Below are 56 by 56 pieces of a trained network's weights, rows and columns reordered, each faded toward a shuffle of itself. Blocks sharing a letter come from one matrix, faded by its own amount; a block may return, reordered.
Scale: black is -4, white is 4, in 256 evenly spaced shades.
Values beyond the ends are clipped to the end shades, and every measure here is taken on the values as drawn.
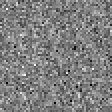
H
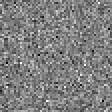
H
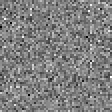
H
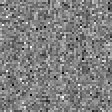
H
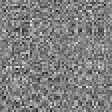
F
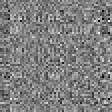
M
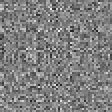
F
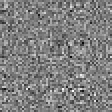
M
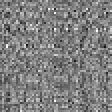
M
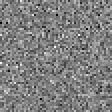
H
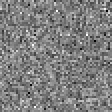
H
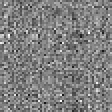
M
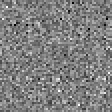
H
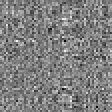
M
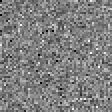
H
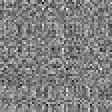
M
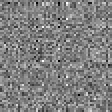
M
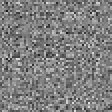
F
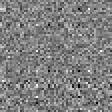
M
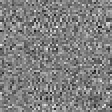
F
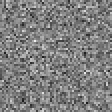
F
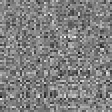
F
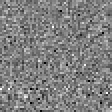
H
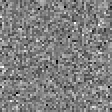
H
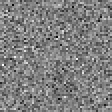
H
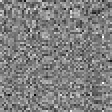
M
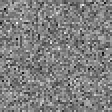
H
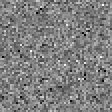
H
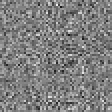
F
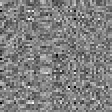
M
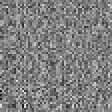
M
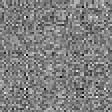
M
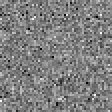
H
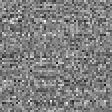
F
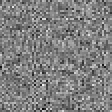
F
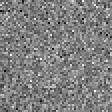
H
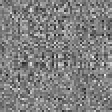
F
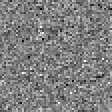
H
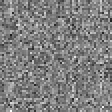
F
